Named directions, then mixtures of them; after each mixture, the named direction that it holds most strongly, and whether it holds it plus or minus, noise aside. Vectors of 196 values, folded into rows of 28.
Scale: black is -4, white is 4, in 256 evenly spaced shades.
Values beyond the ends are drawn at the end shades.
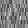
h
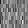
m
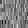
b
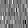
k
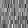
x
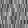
h, plus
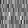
m, plus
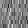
x, plus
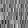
b, plus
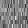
x, plus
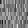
b, plus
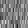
b, minus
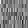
m, minus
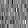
k, minus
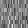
x, plus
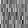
m, minus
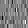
k, minus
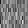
m, plus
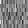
m, minus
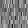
x, minus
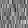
h, minus
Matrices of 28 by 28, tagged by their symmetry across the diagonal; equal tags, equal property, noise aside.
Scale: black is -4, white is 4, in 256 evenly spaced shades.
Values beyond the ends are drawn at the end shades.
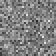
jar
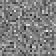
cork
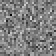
jar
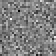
cork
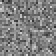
cork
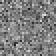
cork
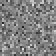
jar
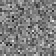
jar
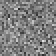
cork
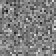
jar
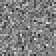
cork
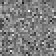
jar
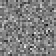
cork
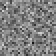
jar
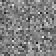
cork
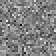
jar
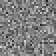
cork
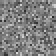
cork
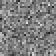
jar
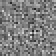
cork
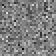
jar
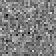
jar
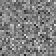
cork
